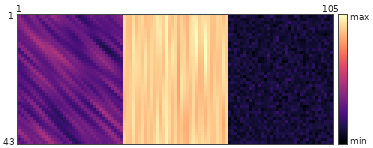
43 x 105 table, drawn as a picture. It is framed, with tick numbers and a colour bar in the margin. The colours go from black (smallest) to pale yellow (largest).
The table splits into one row of 3 panels. Panel 1,1: low, slanting down to the right. Panel 1,2: very high, streaked downward, faint in contrast. Panel 1,3: very low, fine-grained, faint in contrast.
